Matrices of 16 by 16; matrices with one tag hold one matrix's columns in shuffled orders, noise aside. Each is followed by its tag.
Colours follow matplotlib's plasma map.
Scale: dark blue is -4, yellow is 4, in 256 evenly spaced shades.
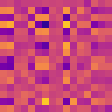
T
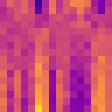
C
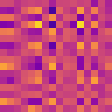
T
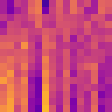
C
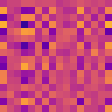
T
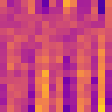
C
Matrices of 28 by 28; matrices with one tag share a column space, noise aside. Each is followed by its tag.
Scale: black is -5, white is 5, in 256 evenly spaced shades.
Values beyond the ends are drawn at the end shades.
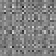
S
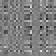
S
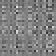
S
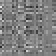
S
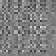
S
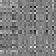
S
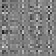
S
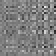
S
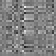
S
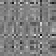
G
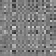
S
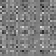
S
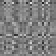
G
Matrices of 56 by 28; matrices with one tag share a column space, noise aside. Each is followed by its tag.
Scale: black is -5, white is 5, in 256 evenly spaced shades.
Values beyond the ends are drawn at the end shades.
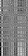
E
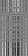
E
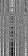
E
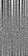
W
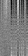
W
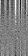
W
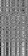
E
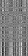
E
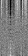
W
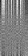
W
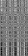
E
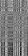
E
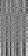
E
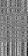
E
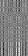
E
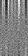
W
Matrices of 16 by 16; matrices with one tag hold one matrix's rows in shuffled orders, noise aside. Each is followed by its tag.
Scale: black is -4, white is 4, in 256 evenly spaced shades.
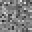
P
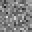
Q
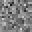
P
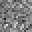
Q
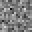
P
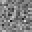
P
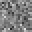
P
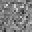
Q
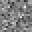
P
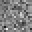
Q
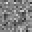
Q
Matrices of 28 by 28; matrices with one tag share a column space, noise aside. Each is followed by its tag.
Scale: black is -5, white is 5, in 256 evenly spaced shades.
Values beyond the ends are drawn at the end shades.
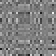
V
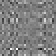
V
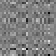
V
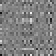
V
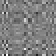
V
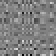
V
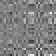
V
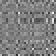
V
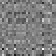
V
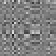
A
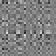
A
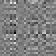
A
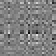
A
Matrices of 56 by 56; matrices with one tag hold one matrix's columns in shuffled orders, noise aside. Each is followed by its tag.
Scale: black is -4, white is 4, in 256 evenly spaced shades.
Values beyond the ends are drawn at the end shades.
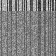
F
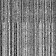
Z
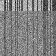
F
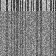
F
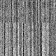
Z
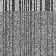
F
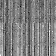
Z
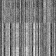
Z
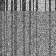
F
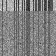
F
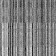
Z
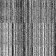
Z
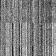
Z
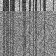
F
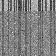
F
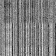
Z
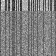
F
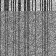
F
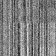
Z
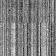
Z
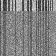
F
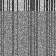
F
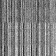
Z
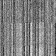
Z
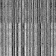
Z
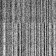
Z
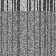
F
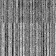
Z
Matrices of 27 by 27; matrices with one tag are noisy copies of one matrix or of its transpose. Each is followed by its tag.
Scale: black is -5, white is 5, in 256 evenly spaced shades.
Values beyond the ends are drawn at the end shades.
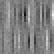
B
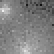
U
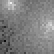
U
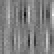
B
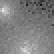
U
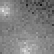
U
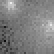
U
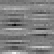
B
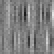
B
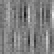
B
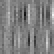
B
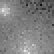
U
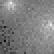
U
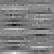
B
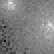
U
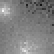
U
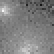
U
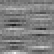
B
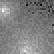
U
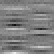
B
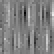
B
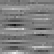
B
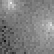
U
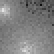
U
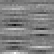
B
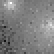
U
